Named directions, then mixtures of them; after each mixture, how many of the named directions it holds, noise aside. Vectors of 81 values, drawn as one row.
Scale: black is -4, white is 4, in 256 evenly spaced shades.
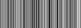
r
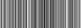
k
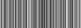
one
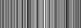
one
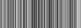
two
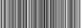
one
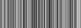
two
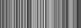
two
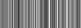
two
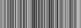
two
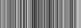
two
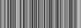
two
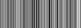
one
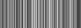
two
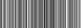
one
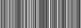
two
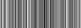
one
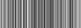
two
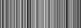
one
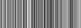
two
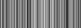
one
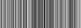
two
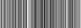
one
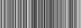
two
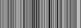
one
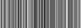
one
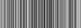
two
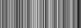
two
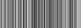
two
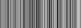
one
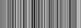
two
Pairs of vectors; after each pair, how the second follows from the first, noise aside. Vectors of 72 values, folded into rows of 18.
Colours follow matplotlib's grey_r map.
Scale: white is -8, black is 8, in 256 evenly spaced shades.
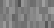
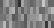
scaled up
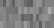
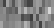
scaled up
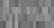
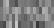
scaled up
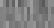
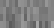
reversed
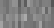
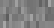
shuffled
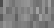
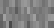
shuffled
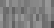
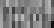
scaled up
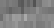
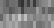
scaled up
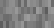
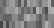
scaled up
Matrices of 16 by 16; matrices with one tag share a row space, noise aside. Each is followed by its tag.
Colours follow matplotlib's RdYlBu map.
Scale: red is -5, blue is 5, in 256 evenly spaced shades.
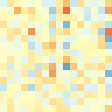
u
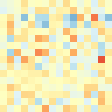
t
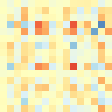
t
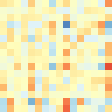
u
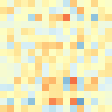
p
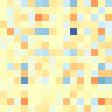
t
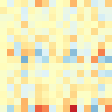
t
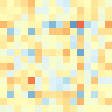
p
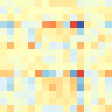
p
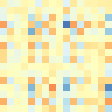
u
